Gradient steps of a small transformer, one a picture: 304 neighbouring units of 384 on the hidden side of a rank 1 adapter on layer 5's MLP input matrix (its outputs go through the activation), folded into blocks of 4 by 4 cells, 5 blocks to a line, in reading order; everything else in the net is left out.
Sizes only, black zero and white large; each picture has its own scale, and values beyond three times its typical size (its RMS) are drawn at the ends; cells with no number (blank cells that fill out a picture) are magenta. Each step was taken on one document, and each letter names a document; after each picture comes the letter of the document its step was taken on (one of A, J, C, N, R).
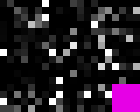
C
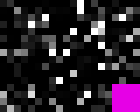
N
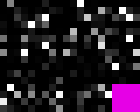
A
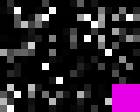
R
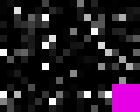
N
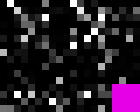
A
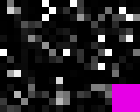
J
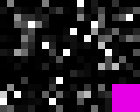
N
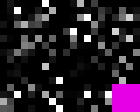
R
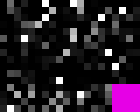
J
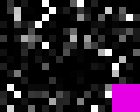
J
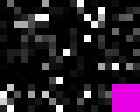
N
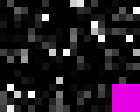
C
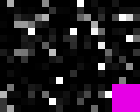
N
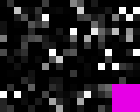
A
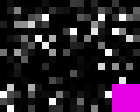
R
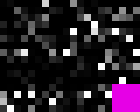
C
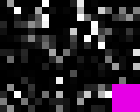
A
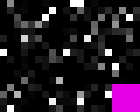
J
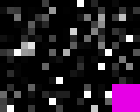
R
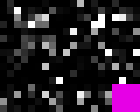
N
